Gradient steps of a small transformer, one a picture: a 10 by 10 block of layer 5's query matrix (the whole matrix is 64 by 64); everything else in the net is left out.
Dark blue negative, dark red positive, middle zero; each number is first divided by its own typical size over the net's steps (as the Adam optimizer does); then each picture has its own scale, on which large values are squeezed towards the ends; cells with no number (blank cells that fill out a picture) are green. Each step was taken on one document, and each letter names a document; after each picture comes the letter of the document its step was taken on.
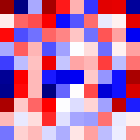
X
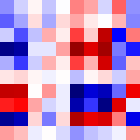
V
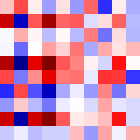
X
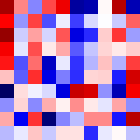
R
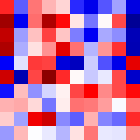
X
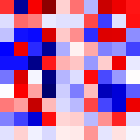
X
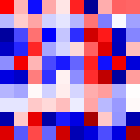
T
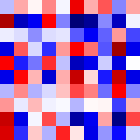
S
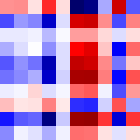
R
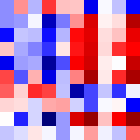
R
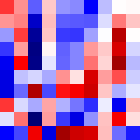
S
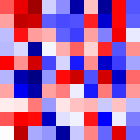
S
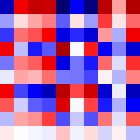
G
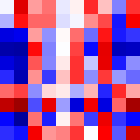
V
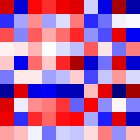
X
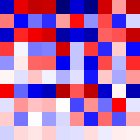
G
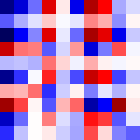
T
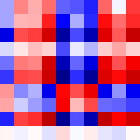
G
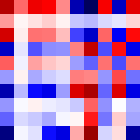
T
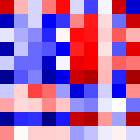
R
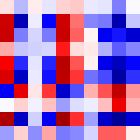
G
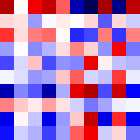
T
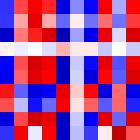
G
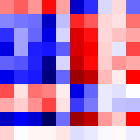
R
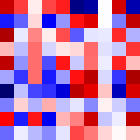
R
